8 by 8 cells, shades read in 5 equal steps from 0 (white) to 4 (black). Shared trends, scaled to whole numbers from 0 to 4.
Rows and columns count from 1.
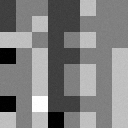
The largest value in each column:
4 2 2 4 3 2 2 2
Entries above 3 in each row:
0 0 0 1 0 0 1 1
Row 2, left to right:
3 2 1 3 3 2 2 2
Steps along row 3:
same up up down down up same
